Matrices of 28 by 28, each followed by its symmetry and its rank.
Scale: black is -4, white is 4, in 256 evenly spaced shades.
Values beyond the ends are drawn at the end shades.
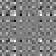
symmetric, rank two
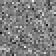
antisymmetric, full rank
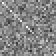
symmetric, full rank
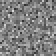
antisymmetric, full rank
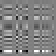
neither, rank one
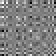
symmetric, rank two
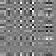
neither, rank two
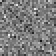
symmetric, full rank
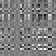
neither, rank two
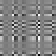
neither, rank one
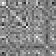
symmetric, rank five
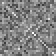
symmetric, full rank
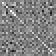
symmetric, rank five
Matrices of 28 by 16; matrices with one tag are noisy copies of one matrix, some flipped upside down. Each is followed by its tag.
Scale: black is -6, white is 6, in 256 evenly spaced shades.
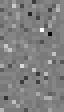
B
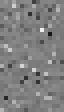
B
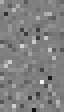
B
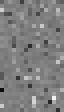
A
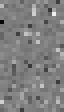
A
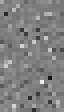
B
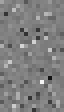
B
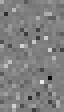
B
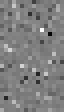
B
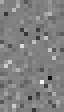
B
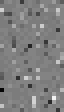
A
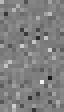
B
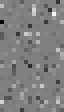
A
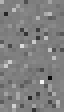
B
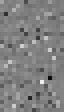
B
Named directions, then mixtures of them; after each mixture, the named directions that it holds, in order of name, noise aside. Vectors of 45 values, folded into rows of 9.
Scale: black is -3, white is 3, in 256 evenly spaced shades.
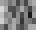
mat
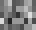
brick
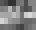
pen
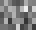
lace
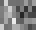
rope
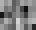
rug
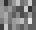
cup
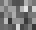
lace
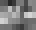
pen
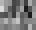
mat, rug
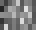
cup, mat, rug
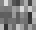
cup, lace, pen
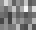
lace, pen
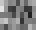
mat, rug
